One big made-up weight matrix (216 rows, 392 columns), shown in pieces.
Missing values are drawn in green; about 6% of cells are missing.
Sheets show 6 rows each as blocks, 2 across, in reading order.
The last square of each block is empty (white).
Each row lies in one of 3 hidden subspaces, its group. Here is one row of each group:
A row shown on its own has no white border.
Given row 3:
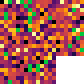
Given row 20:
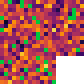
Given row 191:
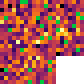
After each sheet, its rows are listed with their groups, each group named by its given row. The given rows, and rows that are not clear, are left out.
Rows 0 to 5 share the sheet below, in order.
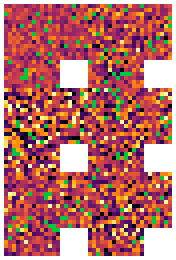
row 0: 191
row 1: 191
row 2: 20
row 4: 20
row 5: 3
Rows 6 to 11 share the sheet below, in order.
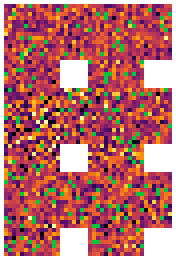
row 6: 20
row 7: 191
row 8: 3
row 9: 3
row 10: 20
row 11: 20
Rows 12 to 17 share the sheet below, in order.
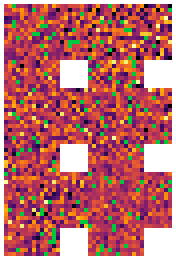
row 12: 20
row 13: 20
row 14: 191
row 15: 3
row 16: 191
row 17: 191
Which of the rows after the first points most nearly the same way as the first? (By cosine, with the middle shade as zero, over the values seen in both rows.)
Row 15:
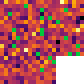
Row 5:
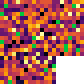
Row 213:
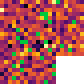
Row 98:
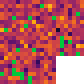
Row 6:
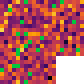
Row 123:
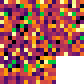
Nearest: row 123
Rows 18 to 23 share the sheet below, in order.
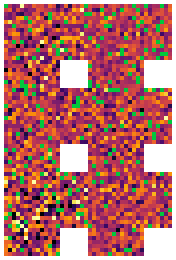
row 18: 3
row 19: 191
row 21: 3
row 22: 191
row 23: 191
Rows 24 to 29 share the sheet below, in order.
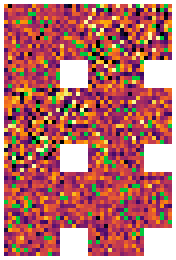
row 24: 3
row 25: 191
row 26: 20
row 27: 20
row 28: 20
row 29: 20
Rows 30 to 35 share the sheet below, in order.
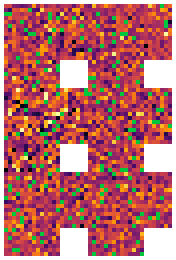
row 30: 191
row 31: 3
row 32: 20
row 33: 20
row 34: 191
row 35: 191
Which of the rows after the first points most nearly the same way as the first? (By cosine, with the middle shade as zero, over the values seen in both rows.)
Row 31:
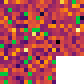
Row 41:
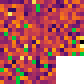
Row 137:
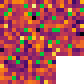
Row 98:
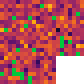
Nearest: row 137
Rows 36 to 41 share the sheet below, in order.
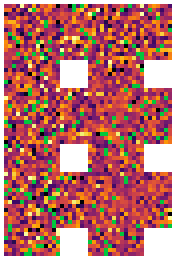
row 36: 3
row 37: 191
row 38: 191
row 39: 20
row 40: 3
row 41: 20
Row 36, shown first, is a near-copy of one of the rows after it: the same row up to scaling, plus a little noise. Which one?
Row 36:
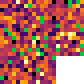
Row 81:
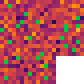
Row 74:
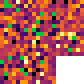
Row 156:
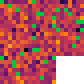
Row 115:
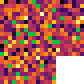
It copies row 74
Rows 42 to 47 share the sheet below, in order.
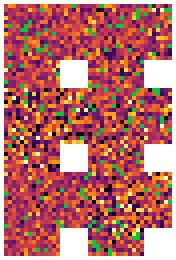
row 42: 3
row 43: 20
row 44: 191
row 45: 3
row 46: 3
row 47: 3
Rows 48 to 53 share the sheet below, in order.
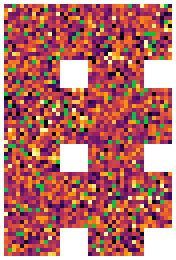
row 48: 191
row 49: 191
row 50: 191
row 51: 20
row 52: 191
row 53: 20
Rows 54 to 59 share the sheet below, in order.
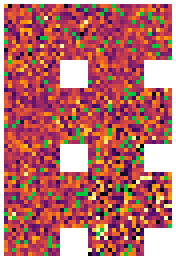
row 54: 3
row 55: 20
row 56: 20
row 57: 20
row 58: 191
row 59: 20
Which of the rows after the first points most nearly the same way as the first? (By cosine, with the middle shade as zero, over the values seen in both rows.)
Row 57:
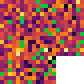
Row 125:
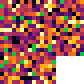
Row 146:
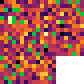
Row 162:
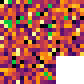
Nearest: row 162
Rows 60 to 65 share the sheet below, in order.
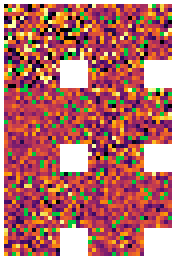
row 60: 20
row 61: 3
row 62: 20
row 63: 3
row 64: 191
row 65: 3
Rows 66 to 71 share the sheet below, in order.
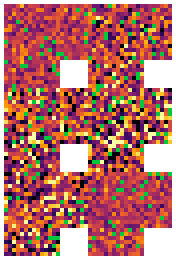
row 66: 20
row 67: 20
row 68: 191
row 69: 191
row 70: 20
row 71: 3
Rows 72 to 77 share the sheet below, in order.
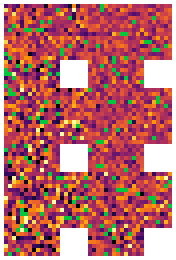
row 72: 3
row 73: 20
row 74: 3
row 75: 20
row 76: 20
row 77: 3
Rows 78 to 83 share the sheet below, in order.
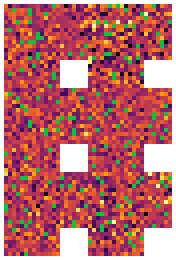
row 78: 3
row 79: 20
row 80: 20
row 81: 3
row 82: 3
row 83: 3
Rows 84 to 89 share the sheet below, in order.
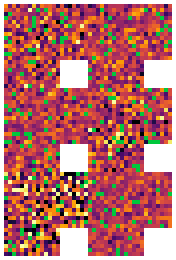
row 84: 3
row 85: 20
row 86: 20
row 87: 191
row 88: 191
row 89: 191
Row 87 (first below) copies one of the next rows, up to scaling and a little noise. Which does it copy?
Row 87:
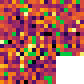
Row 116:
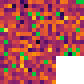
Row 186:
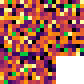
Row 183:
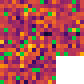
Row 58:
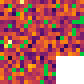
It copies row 183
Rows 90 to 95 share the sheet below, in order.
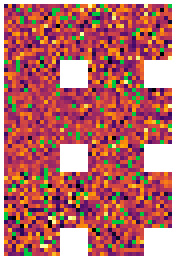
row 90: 3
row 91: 20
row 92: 3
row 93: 3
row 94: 20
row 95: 20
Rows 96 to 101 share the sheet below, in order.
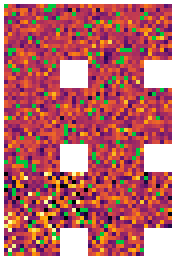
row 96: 20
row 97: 20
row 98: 20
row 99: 191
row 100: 191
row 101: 20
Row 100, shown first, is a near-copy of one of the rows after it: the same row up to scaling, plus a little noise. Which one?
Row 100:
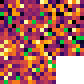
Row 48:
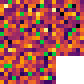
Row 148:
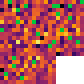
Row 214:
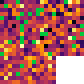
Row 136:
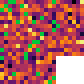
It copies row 214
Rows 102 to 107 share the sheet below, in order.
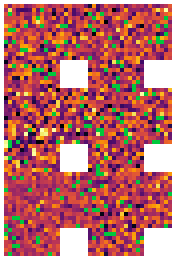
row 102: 191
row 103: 3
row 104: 191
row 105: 20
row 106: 3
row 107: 3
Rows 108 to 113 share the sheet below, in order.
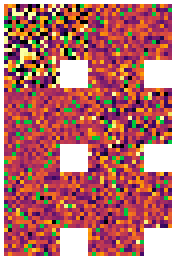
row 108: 20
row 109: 3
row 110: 3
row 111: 3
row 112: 20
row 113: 191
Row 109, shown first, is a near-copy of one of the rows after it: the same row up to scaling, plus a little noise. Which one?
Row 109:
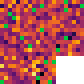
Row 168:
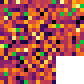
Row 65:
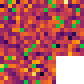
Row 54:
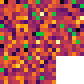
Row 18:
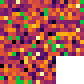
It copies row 65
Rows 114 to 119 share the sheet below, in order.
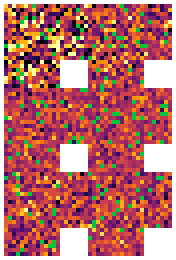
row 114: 191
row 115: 3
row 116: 191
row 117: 191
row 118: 20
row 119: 191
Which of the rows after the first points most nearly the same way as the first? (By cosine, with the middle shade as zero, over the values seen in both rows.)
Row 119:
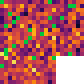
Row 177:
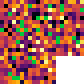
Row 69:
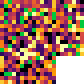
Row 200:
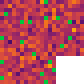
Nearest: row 200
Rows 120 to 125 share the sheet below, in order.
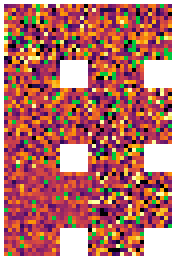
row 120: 191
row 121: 191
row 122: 20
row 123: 3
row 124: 3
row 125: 20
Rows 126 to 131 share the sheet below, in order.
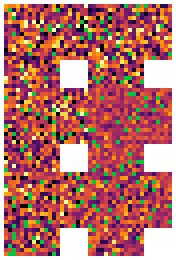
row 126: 191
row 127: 20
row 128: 191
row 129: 20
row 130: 191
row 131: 20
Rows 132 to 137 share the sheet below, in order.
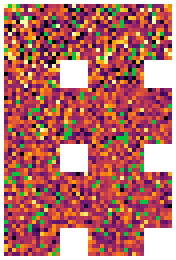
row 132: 3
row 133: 20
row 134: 191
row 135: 3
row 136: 191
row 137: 191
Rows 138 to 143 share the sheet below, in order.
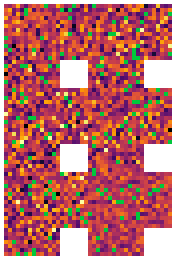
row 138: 191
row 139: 20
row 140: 20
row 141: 20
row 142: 3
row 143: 20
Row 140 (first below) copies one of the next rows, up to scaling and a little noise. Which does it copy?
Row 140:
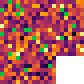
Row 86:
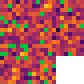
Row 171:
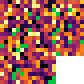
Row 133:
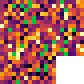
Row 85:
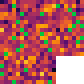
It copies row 133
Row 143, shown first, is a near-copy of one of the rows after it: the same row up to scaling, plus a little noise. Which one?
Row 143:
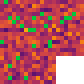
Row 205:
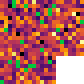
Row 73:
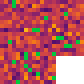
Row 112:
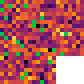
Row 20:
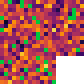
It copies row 73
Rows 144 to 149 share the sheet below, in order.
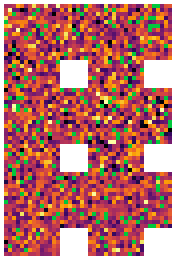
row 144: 191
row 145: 20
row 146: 20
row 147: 20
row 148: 191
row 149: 20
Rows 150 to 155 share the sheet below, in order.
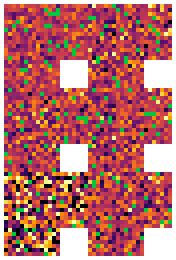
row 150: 3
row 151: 3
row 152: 3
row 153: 3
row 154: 20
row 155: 191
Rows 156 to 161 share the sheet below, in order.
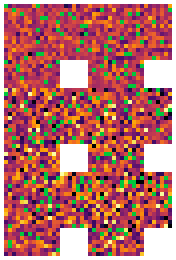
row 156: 3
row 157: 191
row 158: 3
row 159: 3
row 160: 20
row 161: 191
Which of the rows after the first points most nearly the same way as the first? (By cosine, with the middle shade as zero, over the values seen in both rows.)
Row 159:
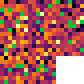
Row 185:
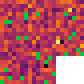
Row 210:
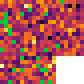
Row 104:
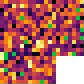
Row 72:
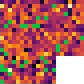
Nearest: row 72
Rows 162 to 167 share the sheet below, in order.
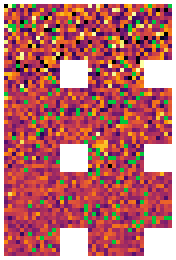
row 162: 3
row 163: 3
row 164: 191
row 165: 20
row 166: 20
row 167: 191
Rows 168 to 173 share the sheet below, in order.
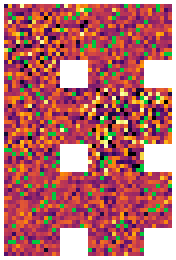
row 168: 3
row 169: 3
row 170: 3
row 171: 20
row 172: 20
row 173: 3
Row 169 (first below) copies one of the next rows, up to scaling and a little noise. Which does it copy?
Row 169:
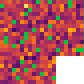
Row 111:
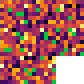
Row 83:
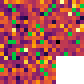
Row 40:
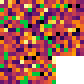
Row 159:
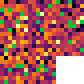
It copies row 111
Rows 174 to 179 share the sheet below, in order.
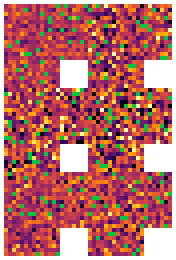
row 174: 20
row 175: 3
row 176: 191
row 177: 191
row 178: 191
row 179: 3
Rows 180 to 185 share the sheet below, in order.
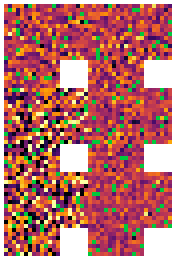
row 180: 191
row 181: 3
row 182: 3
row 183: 191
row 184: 191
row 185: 191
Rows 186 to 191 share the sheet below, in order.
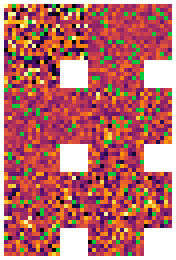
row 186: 191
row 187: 3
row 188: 3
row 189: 20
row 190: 20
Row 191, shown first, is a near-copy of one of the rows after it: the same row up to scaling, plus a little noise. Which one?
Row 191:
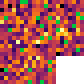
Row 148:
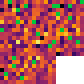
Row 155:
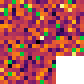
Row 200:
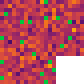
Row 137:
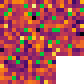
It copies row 148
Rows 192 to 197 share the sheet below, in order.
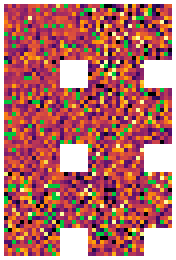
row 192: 191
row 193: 191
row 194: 191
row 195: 191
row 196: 3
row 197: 3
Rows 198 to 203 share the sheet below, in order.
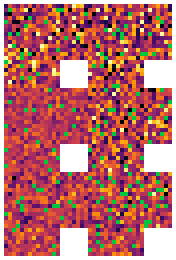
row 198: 191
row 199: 191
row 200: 191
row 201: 3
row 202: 20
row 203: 191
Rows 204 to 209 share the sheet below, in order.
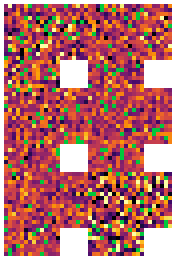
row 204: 191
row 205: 20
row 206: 191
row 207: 191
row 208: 191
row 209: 191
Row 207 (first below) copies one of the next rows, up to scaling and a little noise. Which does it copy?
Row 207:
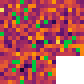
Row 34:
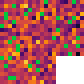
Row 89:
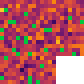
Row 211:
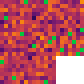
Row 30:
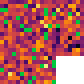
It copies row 89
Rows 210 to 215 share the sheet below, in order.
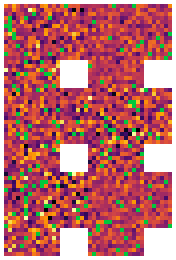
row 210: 3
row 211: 191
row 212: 191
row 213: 191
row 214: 191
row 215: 191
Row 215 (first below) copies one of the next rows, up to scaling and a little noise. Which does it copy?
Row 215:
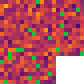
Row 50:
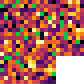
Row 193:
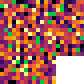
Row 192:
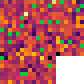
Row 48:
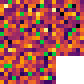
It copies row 48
